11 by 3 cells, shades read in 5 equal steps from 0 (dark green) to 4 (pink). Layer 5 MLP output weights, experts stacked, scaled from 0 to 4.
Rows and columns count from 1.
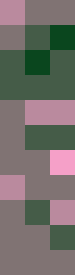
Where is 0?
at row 2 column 3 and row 3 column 2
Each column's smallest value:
1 0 0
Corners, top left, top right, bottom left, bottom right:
3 2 2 2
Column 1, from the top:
3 2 1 1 2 2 2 3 2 2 2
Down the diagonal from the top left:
3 1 1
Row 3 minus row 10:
-1 -2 0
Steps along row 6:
down same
